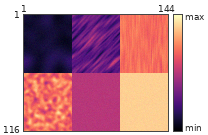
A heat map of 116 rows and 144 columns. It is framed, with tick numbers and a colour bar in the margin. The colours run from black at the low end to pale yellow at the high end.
The table splits into 2 rows of 3 panels. Panel 1,1: very low, smooth, faint in contrast. Panel 1,2: low, slanting up to the right. Panel 1,3: high, streaked downward, faint in contrast. Panel 2,1: high, blotchy. Panel 2,2: middling, flat. Panel 2,3: very high, flat.
